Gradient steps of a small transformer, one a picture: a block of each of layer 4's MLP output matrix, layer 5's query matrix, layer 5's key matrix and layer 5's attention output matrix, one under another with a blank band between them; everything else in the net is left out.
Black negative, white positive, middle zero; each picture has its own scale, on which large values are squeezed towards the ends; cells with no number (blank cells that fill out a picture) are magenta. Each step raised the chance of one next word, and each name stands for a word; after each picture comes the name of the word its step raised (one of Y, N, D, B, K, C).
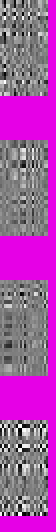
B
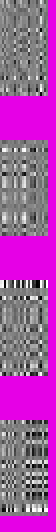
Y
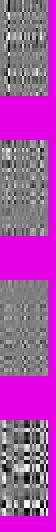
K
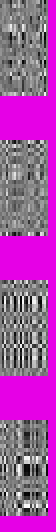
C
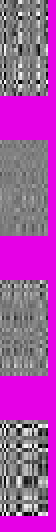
B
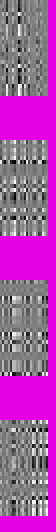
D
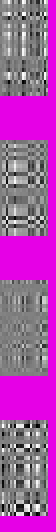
B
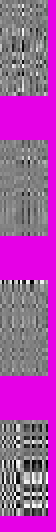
D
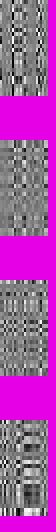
Y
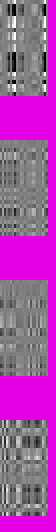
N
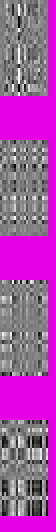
N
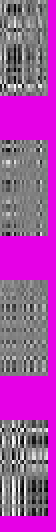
N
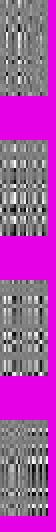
C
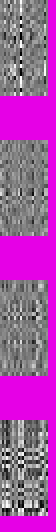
K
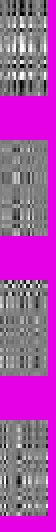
D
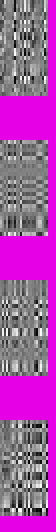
K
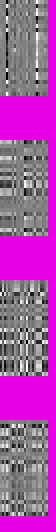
B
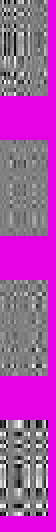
B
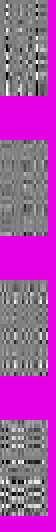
D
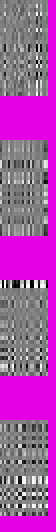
D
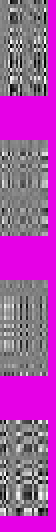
Y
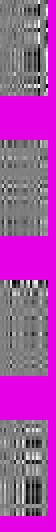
N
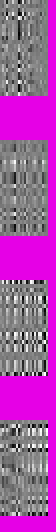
B
